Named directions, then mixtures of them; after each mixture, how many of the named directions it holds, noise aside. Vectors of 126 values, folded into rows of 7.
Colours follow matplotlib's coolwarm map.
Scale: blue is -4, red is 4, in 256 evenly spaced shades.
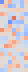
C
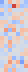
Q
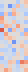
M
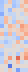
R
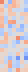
two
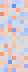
two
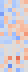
one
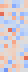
three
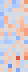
one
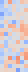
two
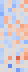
one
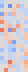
two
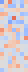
one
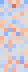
one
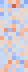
one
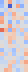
three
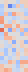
one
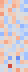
one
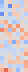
three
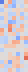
two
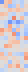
one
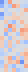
two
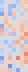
two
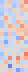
one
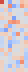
two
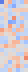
two
